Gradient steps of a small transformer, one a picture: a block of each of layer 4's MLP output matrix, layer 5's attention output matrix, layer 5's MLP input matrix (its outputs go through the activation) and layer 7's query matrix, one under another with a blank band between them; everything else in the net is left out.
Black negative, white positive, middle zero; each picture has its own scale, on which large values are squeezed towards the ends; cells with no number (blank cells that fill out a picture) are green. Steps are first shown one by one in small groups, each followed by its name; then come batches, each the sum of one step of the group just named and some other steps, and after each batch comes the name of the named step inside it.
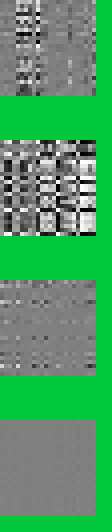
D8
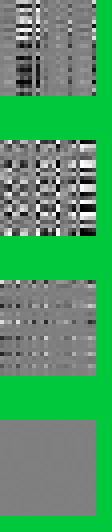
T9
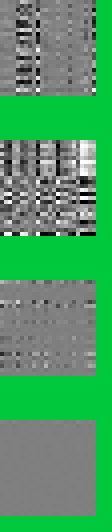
T9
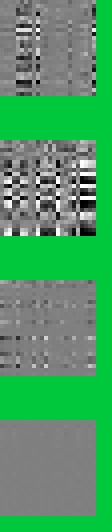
T9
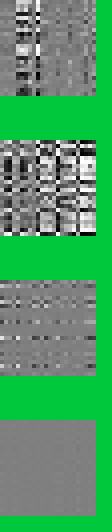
D8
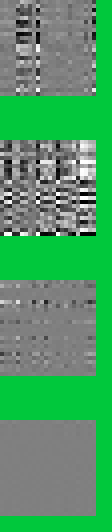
D8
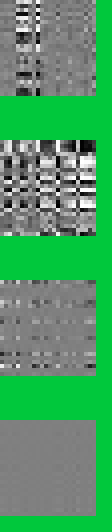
D8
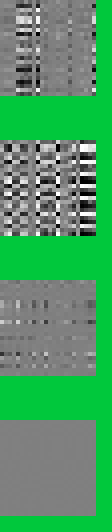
T9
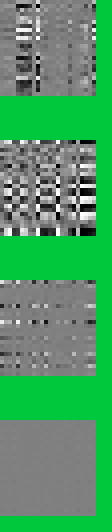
T9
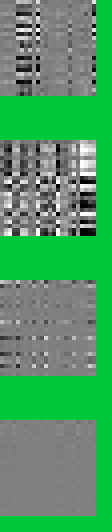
T9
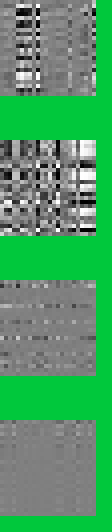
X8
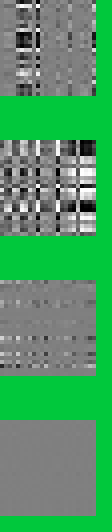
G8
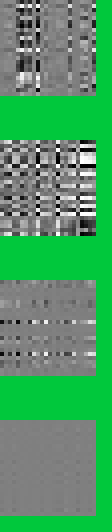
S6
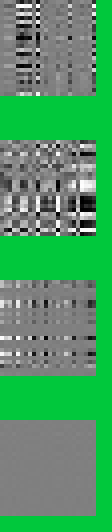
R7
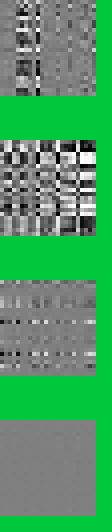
S6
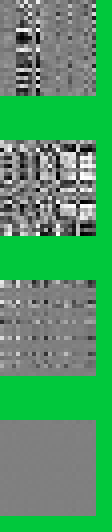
R7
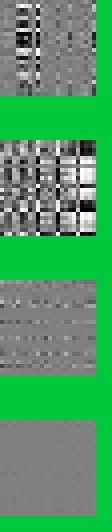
G8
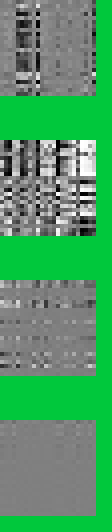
X8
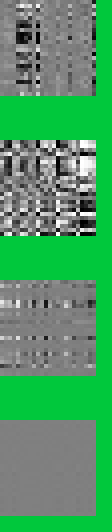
R7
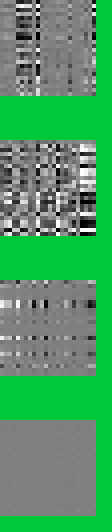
R7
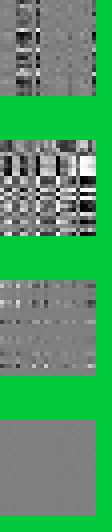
G8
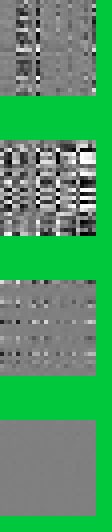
S6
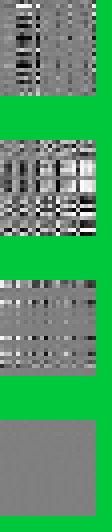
R7
